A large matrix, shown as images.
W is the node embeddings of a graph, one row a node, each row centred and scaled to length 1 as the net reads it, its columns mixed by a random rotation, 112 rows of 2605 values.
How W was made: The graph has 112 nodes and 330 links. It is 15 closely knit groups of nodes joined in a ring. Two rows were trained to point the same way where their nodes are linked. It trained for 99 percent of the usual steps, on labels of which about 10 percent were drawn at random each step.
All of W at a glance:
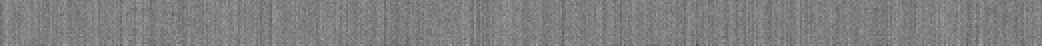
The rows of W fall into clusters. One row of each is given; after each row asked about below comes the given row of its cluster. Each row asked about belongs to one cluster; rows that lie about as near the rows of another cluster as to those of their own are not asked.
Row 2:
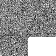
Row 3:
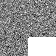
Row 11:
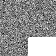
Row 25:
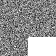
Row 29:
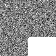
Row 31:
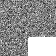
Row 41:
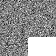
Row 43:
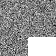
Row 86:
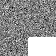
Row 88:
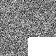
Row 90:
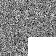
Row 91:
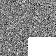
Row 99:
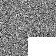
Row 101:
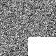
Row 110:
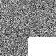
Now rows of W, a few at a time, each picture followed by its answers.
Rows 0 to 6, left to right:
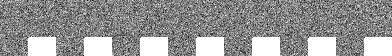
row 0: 90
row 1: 101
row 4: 43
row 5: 2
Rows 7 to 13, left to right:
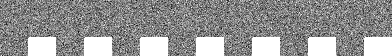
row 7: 91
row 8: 41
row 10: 99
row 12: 3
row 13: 86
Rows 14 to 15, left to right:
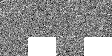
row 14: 43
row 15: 101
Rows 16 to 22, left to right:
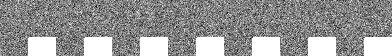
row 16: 11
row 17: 3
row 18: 90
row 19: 31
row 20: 110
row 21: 11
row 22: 88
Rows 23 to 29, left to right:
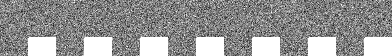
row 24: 29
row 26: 99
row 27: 91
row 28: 88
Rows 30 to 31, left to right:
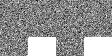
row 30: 29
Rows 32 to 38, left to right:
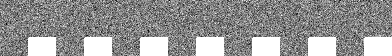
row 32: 91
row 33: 43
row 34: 11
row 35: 25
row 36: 11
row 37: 43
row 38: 31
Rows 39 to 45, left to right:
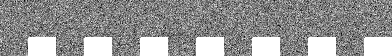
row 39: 31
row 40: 88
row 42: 2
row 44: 90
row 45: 3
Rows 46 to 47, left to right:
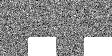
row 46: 3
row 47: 90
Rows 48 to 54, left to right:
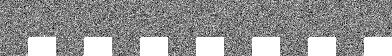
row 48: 31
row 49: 29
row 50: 90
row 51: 88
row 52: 43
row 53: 90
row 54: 31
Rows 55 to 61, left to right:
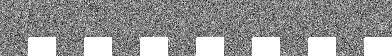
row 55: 90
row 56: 91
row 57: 86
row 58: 31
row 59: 25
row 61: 88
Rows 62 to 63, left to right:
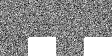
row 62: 3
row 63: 29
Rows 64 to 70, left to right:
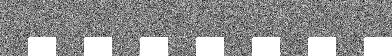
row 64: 110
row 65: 99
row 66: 29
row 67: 101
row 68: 3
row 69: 43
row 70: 90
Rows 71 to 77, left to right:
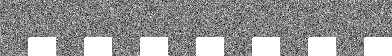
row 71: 11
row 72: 110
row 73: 43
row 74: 91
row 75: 43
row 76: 86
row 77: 11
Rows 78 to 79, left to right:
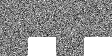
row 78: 29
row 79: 86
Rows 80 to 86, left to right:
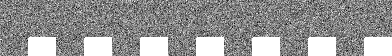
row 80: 110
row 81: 3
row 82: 11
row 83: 86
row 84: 31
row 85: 91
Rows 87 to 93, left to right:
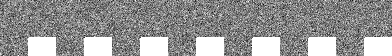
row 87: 101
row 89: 88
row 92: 99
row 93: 41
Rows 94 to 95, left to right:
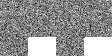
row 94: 3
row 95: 110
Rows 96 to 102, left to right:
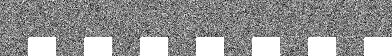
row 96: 41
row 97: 91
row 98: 110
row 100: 88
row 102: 101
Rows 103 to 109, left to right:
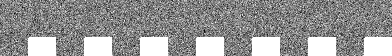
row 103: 2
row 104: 86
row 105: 86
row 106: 11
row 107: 99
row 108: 88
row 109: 110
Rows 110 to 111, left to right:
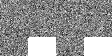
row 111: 101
